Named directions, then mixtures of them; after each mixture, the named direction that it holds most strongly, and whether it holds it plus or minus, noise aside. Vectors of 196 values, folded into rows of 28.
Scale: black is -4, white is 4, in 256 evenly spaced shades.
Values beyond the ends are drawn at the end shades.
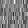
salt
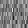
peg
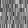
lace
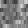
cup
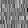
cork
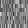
lace, plus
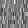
salt, plus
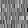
cork, plus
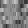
cup, minus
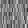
peg, minus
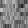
cup, minus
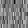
salt, minus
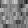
cup, minus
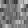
cup, plus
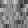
cup, minus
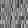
cork, minus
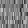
salt, minus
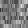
cup, plus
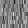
salt, minus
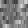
cup, plus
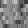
cup, minus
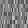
peg, minus
